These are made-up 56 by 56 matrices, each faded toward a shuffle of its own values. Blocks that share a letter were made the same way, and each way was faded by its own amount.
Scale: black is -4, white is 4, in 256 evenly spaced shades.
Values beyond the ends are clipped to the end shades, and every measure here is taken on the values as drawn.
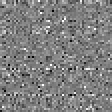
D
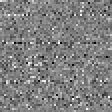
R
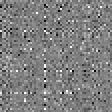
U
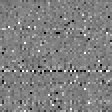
D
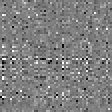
U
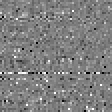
D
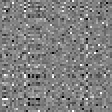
U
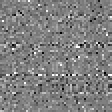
D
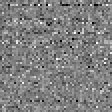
R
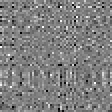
U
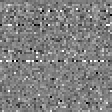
R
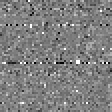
R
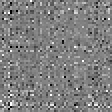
U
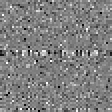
D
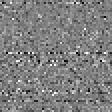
R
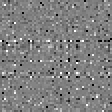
D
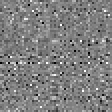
D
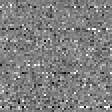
R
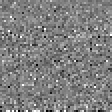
R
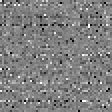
D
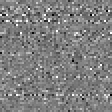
R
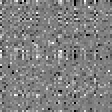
U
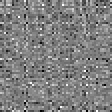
U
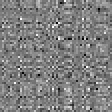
U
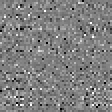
D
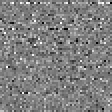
R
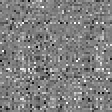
D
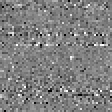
R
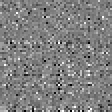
D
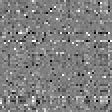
D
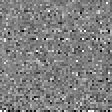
R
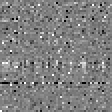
D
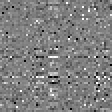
D
